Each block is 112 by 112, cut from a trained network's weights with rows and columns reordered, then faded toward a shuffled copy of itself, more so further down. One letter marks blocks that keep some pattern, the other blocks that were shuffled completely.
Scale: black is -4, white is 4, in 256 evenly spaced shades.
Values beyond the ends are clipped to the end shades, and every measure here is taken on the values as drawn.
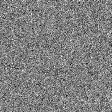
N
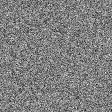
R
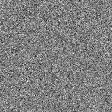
N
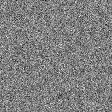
N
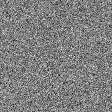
R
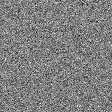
R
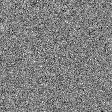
R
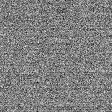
N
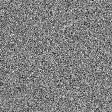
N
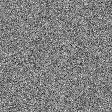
R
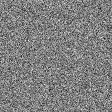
R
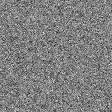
R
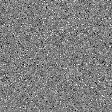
N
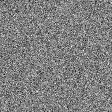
R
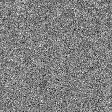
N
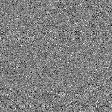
N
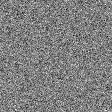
R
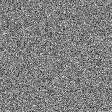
R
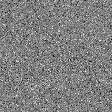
N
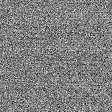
N
